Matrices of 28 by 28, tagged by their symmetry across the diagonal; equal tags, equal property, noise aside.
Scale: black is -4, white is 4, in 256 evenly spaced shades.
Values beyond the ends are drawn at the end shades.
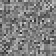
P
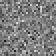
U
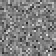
P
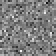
U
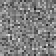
P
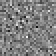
P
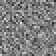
P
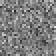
U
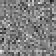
P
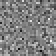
P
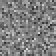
P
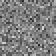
U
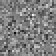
P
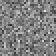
U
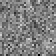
U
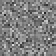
P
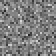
U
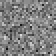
U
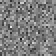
U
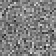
P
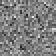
U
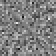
P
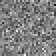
U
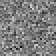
U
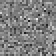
U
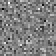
P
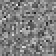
P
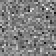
U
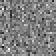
U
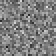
P
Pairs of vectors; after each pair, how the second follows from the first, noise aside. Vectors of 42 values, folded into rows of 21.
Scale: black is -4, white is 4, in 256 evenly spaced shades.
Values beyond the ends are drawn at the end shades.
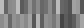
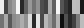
scaled up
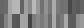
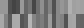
negated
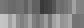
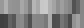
negated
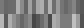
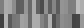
negated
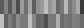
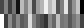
scaled up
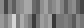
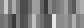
negated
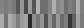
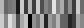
scaled up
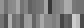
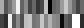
scaled up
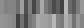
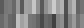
negated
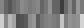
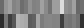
negated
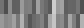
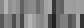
negated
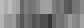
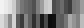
scaled up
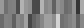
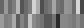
negated
